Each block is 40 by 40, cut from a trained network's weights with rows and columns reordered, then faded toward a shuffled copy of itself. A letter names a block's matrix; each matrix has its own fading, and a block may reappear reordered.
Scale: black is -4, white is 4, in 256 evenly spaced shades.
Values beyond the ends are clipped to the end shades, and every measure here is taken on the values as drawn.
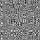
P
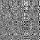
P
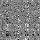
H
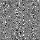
H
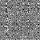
H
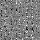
H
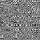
P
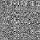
P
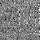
H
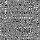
H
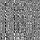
P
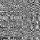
P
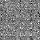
H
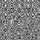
P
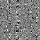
H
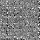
H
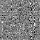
H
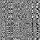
P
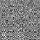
P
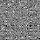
H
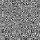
P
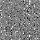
H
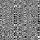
P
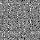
H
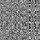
P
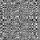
P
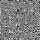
P
